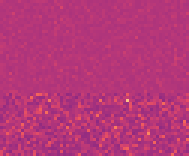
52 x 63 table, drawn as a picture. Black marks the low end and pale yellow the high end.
Histogram: skewed, a long tail of high values. Seam: horizontal, 60% of the way down, the top part calmer. Odd rows or columns: none. Mirror symmetry: none. Grain: fine.
